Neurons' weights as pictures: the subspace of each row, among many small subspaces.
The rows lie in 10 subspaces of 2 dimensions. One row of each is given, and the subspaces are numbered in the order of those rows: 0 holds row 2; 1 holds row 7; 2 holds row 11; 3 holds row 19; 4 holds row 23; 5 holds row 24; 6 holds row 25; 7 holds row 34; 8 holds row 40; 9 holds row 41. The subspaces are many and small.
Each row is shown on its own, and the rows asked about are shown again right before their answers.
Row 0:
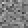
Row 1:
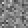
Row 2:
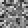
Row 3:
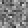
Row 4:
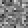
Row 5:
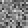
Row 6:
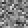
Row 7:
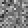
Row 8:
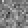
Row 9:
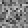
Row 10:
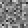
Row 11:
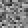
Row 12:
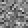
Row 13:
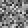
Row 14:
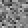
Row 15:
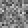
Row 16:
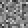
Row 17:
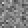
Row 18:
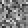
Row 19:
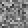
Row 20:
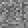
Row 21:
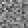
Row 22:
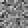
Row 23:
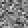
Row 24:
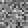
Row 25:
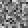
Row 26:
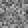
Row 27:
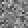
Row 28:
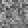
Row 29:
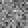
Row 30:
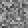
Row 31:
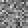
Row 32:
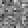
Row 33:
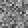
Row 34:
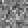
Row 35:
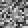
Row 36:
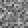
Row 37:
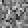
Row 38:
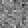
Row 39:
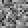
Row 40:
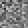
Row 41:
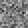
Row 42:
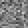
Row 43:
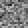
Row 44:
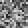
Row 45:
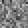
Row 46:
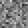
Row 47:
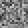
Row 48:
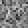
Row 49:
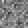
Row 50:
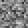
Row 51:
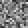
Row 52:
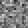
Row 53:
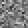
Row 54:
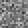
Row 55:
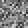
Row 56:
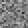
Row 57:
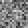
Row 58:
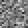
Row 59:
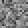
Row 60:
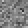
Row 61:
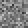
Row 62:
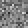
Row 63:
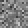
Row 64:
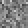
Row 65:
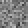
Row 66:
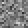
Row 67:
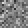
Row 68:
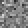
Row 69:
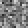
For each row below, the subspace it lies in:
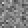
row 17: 5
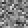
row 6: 4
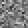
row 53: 4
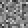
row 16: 6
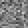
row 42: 7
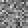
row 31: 1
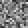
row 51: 6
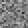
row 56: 8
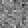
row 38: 1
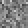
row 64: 8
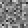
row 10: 6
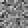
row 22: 0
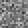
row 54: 3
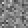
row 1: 5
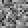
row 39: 2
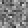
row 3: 0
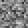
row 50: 7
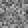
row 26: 9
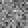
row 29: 5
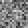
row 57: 5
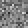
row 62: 3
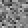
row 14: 2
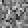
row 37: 7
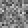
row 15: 9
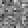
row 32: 1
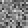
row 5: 5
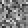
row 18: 8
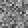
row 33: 9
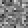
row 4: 1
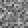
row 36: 2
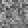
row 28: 9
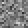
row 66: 4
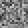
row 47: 3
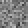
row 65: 0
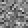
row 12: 4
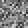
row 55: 9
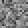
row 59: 2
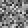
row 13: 9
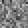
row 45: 8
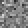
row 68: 0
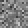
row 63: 1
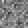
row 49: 2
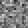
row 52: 0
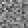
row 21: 8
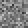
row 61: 3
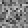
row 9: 7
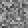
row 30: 3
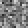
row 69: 0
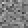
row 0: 8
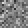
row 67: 1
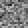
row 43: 2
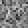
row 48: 7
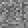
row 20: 7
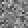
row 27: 5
